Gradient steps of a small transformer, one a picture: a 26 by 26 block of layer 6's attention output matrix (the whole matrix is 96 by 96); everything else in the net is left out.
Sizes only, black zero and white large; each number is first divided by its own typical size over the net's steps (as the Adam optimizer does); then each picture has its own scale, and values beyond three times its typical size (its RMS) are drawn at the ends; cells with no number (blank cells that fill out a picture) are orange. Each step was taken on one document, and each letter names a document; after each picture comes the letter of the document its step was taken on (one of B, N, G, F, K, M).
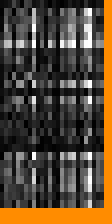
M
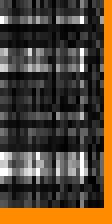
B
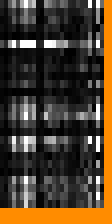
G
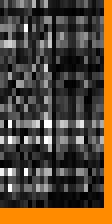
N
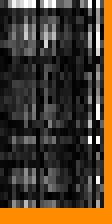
G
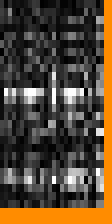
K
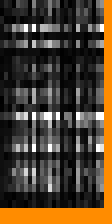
G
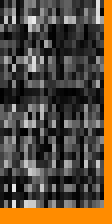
M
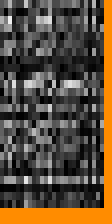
K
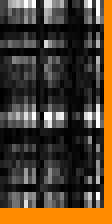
G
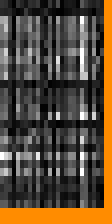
B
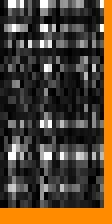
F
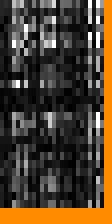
G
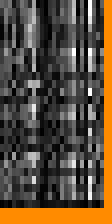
M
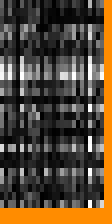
M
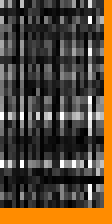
M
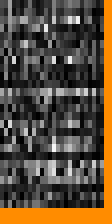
K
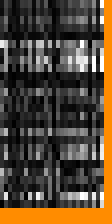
B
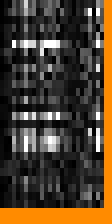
G
